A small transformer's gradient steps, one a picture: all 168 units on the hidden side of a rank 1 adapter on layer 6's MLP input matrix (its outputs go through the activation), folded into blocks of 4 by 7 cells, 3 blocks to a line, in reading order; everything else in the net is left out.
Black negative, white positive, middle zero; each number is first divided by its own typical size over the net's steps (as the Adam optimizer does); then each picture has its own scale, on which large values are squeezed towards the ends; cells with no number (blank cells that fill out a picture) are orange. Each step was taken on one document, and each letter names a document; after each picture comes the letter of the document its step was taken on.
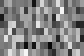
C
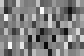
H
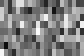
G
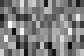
C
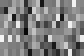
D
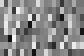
D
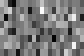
H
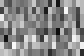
C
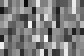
D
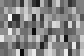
D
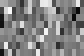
G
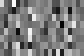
H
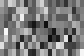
D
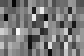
H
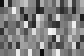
D
